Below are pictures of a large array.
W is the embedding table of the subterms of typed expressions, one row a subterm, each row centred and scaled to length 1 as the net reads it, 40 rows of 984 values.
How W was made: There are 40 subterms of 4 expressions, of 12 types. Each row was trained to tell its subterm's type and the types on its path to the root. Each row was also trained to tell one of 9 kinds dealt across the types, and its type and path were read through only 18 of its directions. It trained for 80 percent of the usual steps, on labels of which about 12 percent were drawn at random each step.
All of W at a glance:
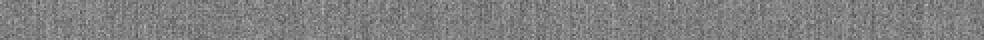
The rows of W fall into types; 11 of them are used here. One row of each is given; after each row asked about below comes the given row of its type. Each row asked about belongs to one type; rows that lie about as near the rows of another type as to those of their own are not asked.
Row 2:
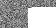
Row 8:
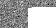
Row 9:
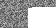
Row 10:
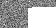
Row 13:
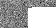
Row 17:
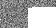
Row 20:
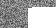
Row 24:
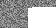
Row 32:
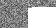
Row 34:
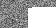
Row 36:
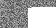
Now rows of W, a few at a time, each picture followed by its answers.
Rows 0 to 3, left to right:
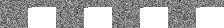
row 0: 10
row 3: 32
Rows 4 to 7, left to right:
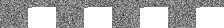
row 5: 10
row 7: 36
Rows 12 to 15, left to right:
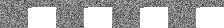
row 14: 10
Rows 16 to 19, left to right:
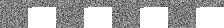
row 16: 36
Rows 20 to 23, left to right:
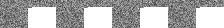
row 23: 20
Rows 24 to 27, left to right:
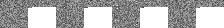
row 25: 34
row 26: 20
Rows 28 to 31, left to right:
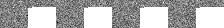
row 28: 24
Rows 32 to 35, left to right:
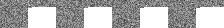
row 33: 24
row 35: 9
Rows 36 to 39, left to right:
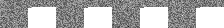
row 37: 34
